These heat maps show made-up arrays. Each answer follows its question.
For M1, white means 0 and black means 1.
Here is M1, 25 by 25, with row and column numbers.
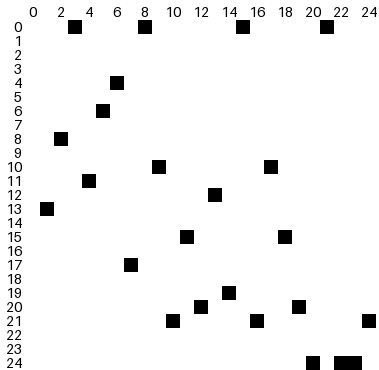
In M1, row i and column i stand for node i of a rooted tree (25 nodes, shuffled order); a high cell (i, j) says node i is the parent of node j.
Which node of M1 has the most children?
0
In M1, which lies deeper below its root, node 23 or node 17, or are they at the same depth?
the same depth
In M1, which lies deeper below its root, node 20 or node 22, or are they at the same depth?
the same depth
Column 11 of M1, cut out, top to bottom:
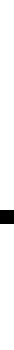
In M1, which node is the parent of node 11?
15
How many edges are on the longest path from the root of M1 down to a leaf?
6
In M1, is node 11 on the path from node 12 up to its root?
no
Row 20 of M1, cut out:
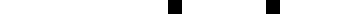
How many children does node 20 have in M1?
2
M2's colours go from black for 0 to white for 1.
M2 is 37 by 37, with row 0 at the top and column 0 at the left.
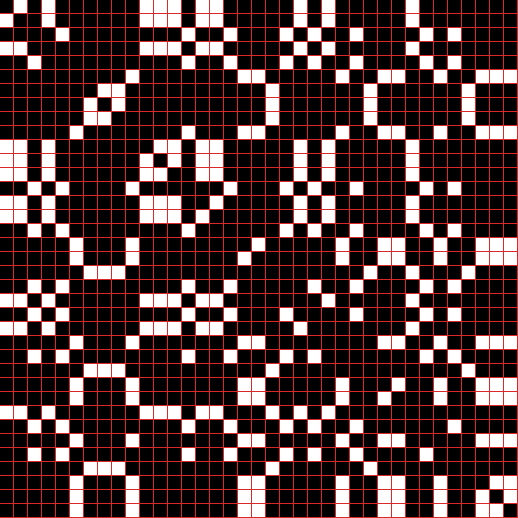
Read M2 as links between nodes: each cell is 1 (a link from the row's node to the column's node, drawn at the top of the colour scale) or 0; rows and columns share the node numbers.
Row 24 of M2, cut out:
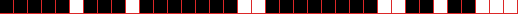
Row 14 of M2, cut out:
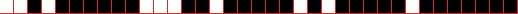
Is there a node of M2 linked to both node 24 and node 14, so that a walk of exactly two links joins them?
no
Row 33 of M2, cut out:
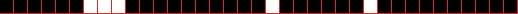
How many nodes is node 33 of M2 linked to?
5
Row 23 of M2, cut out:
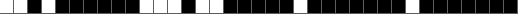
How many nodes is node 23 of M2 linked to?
10
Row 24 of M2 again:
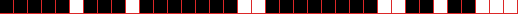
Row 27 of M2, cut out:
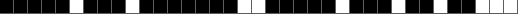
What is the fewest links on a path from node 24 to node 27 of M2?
1
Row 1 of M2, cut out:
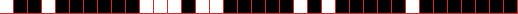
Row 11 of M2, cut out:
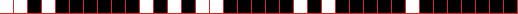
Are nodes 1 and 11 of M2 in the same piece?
yes
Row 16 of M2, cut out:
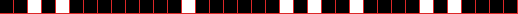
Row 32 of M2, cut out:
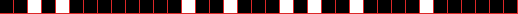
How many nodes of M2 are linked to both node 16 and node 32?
7
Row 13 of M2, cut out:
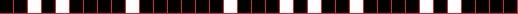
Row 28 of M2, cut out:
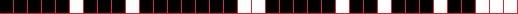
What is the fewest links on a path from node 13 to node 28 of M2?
2
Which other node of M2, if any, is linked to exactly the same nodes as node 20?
none
